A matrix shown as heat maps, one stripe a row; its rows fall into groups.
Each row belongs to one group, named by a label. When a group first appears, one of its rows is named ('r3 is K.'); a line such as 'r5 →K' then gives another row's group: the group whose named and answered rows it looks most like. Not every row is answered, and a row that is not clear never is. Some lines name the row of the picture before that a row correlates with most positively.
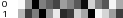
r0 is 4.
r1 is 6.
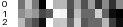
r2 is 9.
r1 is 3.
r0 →9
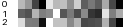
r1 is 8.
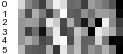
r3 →6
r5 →9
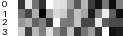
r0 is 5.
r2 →3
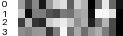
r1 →6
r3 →3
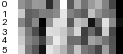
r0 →3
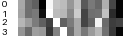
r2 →3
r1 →9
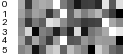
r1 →3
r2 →8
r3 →4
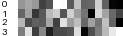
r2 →9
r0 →3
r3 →4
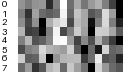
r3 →6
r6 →3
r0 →3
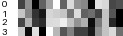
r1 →9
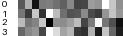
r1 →8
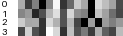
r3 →5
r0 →6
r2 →8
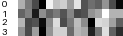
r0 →9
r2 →6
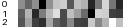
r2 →4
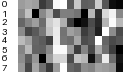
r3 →8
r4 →3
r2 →8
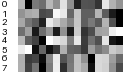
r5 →4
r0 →8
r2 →9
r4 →9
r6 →6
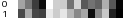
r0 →9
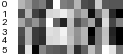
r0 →3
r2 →8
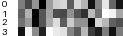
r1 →4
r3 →5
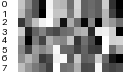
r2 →8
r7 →3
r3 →6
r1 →9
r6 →3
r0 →9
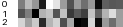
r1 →4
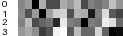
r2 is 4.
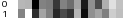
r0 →4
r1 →4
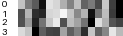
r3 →4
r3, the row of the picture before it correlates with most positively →0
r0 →9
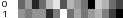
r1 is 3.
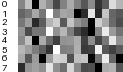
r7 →8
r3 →8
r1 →8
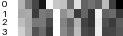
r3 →3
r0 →9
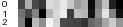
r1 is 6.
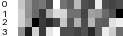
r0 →3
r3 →8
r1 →9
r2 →4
